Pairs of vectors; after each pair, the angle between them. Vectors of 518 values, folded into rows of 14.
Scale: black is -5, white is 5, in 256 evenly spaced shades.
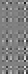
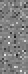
orthogonal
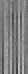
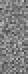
orthogonal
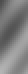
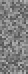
orthogonal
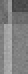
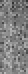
partly aligned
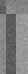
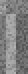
nearly opposite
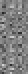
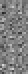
nearly parallel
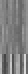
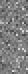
orthogonal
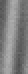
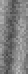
nearly opposite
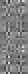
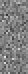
partly aligned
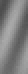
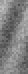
nearly opposite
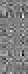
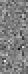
partly aligned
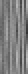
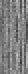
nearly parallel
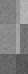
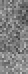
partly opposed
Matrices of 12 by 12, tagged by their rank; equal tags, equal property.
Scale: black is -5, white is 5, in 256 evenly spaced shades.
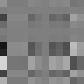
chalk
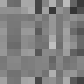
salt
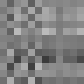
salt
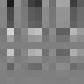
chalk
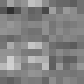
salt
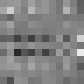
salt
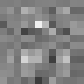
salt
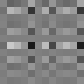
chalk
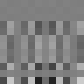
chalk
